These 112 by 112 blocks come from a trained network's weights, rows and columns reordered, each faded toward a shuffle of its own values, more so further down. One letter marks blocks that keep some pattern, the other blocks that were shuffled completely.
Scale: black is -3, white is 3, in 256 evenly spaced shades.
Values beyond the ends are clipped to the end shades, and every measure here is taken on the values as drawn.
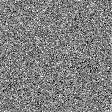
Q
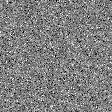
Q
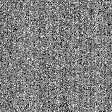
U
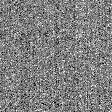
U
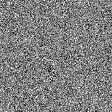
U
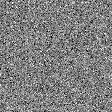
U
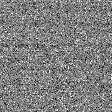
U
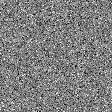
Q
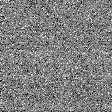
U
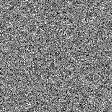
U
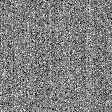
U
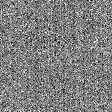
U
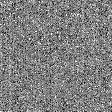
U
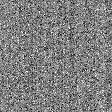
U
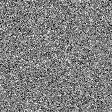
Q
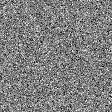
Q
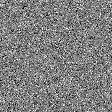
Q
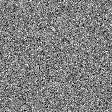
Q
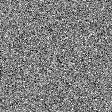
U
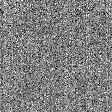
U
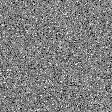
Q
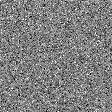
Q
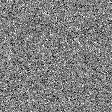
Q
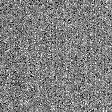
U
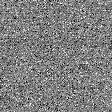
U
